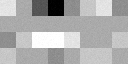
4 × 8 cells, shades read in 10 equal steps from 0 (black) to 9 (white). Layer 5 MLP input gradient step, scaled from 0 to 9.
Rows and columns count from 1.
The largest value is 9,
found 2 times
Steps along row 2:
same same same same same same same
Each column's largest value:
8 7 9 9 8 7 8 7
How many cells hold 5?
4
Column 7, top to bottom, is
8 6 6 7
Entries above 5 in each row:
4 8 7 7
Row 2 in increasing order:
6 6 6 6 6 6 6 6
